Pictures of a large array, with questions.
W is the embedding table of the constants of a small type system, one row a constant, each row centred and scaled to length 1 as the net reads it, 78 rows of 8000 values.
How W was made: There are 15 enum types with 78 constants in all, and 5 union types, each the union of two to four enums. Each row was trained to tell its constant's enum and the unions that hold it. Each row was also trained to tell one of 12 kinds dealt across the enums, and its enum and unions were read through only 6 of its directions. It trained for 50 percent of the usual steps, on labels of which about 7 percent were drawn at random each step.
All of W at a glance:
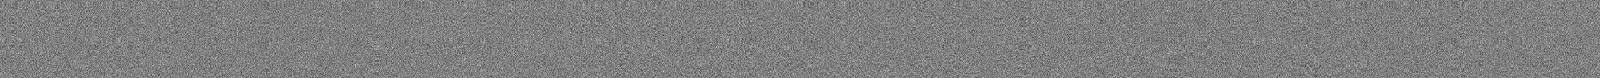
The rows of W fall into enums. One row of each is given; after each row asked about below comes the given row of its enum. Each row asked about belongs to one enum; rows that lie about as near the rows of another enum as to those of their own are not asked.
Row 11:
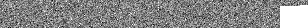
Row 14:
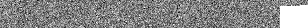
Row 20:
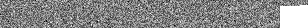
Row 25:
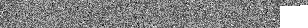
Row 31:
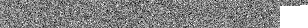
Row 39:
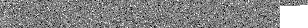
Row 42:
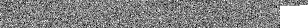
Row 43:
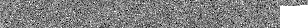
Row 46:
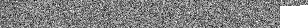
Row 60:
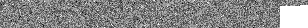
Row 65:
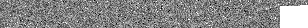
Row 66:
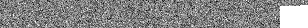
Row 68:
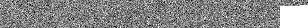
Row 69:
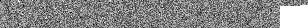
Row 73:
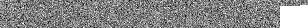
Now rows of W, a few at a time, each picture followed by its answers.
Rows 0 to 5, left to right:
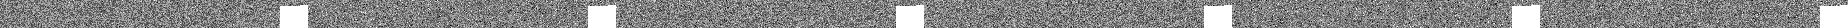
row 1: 68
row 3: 69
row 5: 43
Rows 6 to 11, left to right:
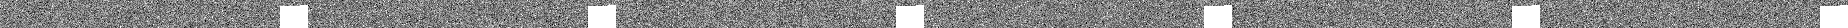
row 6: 68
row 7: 20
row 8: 73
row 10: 11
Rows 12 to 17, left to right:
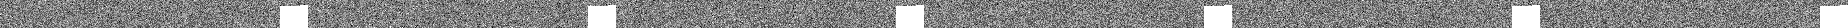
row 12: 14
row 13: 69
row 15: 31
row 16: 66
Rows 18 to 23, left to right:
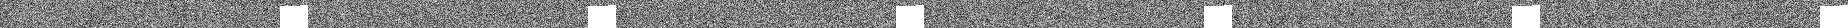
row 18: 25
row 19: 31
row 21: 11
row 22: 42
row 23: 42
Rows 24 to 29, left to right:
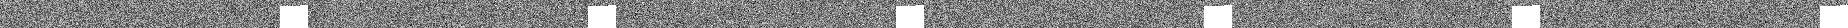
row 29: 66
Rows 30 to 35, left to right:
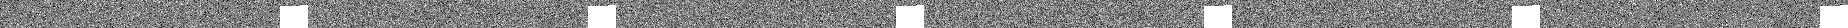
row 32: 73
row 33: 42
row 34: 66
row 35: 73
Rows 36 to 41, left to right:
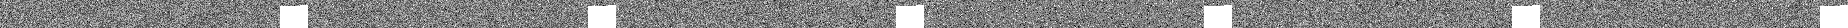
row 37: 65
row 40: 69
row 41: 69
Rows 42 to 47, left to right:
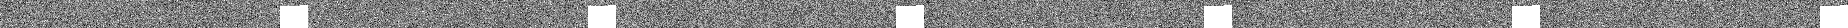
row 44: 73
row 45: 20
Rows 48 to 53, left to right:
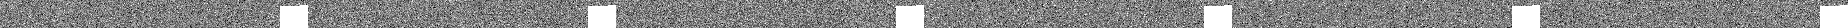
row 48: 68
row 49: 42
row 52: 11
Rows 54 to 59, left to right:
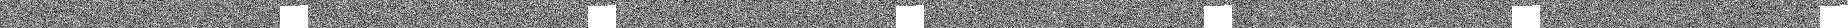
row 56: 66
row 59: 43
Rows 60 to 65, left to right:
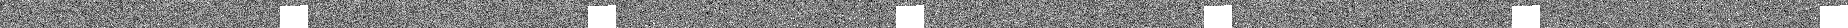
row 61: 25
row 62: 46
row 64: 60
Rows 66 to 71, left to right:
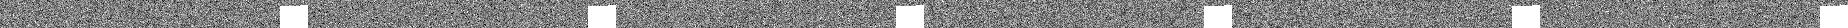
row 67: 11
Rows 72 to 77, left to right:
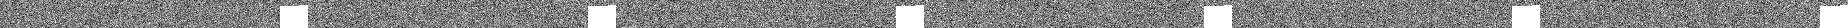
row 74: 65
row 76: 68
